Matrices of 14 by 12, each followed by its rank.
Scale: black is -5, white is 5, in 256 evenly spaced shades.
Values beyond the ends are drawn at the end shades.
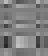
one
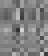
two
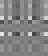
one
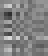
two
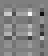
one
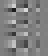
one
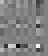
two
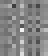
two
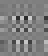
one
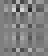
one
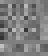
two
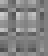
one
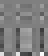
one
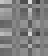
one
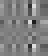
one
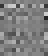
two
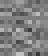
two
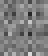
two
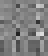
two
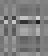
one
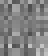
two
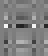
one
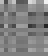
one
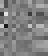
two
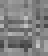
two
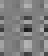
one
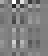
one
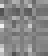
two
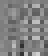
two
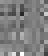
two
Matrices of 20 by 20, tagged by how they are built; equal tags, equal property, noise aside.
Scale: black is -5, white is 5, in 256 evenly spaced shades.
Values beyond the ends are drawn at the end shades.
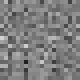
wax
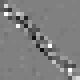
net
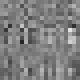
wax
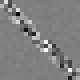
net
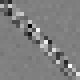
net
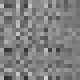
wax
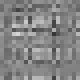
wax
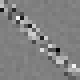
net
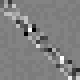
net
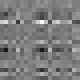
wax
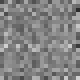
wax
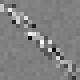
net
